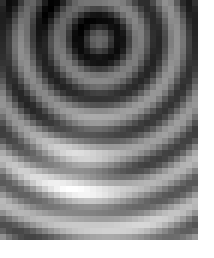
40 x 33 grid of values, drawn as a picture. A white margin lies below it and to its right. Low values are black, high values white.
Slope: up to the bottom. Ninth with the highest average: bottom middle. Rings: centred on the top middle. Lone odd cells: none.
